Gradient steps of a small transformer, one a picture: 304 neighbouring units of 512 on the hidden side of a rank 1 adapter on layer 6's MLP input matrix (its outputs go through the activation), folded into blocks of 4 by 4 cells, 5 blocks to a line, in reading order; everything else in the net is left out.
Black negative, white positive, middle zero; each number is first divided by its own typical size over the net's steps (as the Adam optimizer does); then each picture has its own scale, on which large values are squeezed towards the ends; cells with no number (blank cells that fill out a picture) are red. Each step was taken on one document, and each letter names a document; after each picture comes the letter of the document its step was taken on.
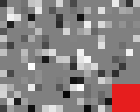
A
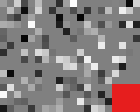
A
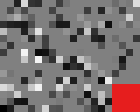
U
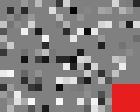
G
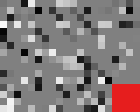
A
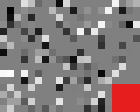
G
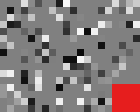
G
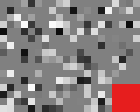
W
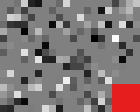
U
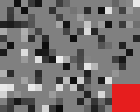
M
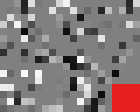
G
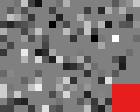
U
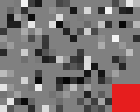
W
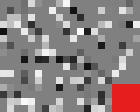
G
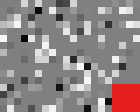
A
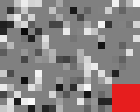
W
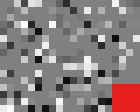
W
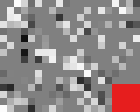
M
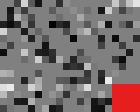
W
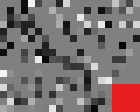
W
